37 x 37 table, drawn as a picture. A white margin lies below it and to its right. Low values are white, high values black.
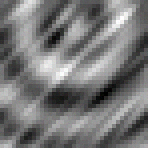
Concentric rings centre on the top middle. The histogram is bell-shaped. No lone cell stands out from its neighbours.
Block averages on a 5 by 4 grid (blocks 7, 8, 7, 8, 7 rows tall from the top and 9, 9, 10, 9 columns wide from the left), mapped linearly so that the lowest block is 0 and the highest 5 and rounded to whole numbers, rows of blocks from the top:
2441
3323
4015
2552
4334
